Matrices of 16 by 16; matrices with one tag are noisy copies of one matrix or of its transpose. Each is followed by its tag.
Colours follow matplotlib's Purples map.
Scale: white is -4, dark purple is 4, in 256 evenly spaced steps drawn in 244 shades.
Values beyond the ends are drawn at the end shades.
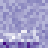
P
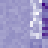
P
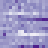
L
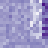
P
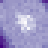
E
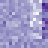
P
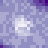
E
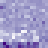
P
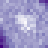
E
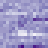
L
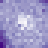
E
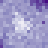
E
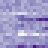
L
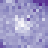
E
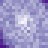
E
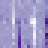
L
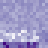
P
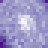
E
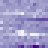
L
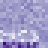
P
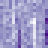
L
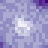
E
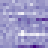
L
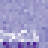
P
